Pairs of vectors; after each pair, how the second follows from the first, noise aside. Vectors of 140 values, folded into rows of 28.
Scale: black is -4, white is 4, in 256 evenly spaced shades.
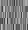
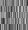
shuffled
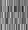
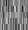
sign-scrambled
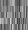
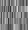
reversed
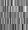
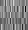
sign-scrambled
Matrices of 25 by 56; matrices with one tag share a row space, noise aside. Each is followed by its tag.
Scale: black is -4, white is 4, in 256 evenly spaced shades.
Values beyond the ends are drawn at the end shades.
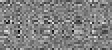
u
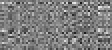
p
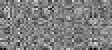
u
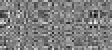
u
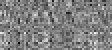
u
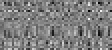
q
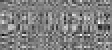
p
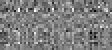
u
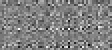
q
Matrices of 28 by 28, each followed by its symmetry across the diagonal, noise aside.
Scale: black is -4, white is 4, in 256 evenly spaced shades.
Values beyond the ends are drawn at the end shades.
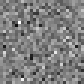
neither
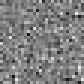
antisymmetric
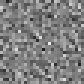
antisymmetric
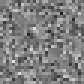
antisymmetric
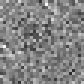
symmetric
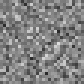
symmetric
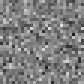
neither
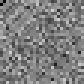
symmetric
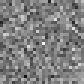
neither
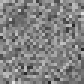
symmetric
